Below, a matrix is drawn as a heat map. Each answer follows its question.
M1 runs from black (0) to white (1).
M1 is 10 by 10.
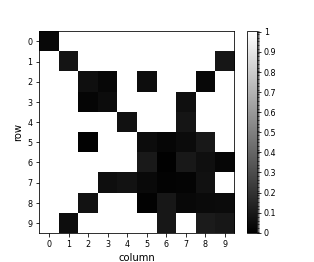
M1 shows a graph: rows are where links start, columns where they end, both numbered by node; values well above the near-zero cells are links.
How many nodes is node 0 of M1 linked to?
9
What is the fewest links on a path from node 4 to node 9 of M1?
1
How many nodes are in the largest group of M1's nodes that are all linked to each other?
5
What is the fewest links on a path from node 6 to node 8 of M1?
2
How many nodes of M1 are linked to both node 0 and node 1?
7
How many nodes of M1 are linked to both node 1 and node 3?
5
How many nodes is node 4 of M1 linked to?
8
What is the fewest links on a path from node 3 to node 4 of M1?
1
